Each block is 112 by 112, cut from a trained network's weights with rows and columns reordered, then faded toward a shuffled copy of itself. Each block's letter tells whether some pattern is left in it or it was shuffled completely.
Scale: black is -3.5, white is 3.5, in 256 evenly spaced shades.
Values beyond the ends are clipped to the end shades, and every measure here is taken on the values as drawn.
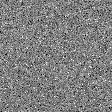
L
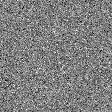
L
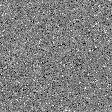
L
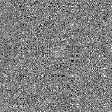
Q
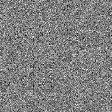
Q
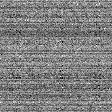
Q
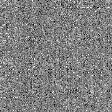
Q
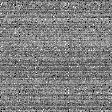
Q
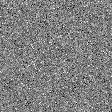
L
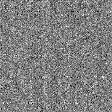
Q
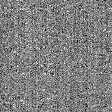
Q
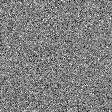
L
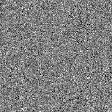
Q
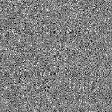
Q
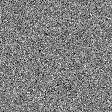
L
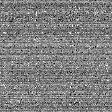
Q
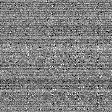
Q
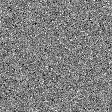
L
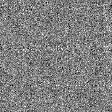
Q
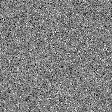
L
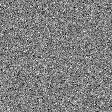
L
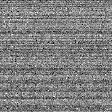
Q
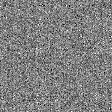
Q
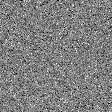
L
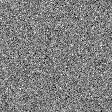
L
